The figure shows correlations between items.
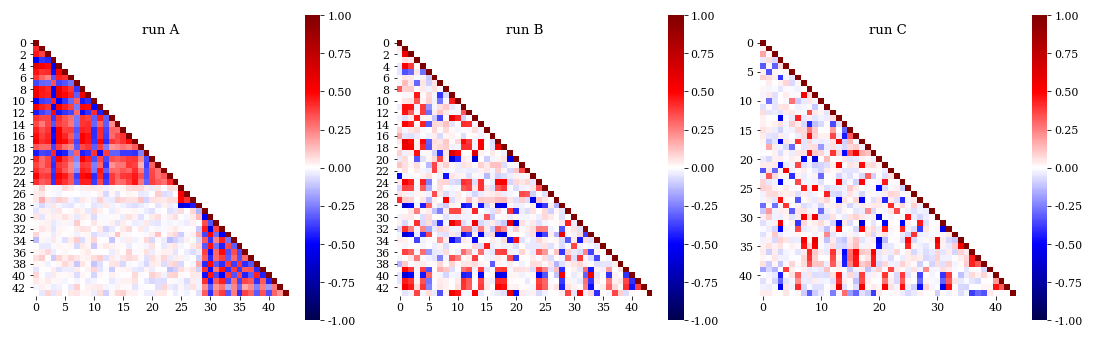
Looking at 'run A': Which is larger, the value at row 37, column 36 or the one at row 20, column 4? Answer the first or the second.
the second
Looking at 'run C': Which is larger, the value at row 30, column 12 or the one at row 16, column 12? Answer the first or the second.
the second
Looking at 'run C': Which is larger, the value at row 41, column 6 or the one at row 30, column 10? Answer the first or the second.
the first
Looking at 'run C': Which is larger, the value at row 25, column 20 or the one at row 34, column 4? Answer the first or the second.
the second
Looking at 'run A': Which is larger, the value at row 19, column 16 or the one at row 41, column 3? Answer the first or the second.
the second
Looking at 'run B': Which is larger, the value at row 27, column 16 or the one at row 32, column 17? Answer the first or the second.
the second
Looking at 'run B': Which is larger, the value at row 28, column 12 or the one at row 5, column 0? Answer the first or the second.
the second
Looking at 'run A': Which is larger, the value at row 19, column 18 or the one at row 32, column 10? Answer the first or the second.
the second
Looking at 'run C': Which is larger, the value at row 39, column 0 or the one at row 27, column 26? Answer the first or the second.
the second
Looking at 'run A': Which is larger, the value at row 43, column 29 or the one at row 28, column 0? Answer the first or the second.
the first
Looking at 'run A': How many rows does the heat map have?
44
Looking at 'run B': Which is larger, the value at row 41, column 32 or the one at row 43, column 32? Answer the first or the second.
the first
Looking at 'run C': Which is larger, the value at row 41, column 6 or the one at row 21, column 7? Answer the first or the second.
the first
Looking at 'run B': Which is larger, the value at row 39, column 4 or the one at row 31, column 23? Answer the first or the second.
the first
